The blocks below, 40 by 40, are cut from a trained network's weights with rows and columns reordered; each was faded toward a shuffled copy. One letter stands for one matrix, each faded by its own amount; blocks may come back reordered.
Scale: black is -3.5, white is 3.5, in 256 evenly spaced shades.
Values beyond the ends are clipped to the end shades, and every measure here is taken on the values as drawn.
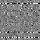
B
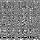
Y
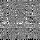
Y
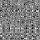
B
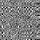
B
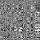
B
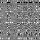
Y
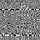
B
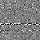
B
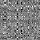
Y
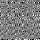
B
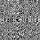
B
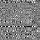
B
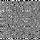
B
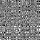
Y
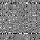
B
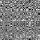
Y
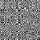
B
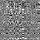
Y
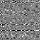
B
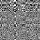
B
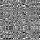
B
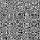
B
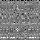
Y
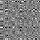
B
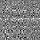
Y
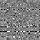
B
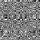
B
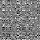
Y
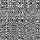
Y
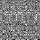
Y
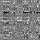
Y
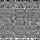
Y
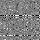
B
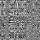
Y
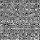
Y
